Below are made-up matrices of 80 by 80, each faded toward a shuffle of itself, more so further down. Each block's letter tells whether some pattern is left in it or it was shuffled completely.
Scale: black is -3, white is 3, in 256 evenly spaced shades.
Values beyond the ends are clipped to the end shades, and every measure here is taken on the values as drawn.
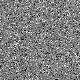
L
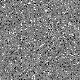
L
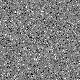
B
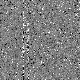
L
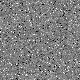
B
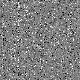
L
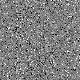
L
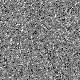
B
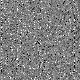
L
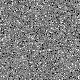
B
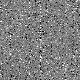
L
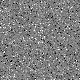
B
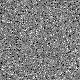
B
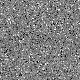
B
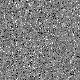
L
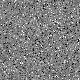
B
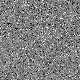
B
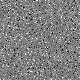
B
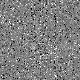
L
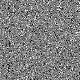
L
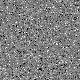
B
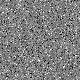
B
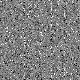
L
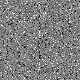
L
